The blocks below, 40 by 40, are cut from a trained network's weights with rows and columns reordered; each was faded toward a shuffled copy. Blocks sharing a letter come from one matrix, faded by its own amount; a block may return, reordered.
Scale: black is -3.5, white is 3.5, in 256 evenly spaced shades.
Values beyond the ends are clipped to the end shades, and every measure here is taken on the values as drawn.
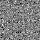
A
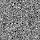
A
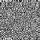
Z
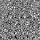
Z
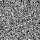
A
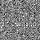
A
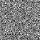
Z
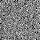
A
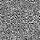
Z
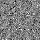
A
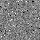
A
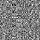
Z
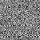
Z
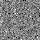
A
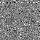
A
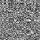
Z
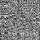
Z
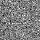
A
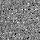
A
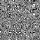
Z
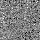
A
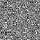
Z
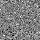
A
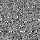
A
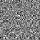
Z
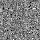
A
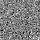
A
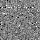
A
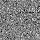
A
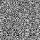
Z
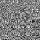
Z
